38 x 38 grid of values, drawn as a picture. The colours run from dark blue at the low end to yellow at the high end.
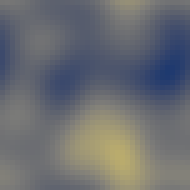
Grain: smooth. Ninth with the highest average: bottom middle. Ninth with the lowest average: middle right. Calmest part: bottom left.
